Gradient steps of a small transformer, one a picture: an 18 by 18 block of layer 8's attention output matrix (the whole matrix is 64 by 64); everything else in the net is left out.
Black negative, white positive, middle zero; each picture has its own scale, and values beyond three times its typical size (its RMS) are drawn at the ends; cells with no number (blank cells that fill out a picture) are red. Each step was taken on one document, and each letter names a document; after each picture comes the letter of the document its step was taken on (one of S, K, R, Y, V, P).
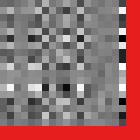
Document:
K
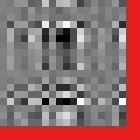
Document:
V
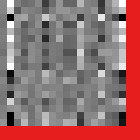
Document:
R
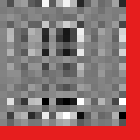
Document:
V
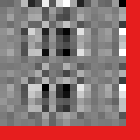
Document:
V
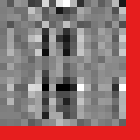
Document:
V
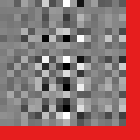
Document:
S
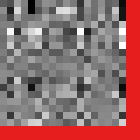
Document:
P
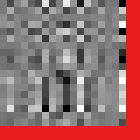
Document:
K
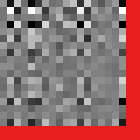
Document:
P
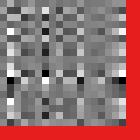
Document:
R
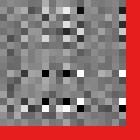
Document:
S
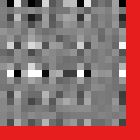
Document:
P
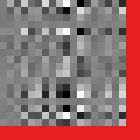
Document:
S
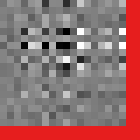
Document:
S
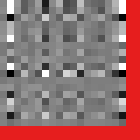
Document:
R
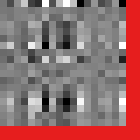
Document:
V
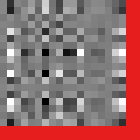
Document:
R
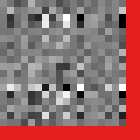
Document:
K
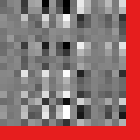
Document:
S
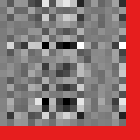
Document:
V
